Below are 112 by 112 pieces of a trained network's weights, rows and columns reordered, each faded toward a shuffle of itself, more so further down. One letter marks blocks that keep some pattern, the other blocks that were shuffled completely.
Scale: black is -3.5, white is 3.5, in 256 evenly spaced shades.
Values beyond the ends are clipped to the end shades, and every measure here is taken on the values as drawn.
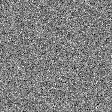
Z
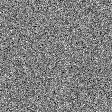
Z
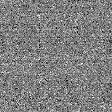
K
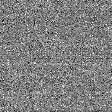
K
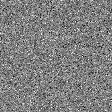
Z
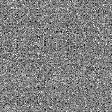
K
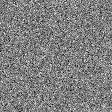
Z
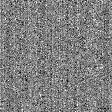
K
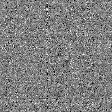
K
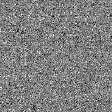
K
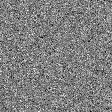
Z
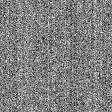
K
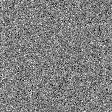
Z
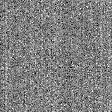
K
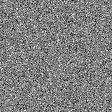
Z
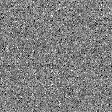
K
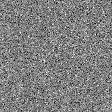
Z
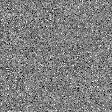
K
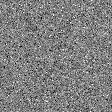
Z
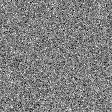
Z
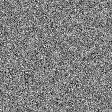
Z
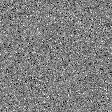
Z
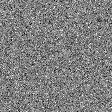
Z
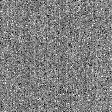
K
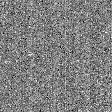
K
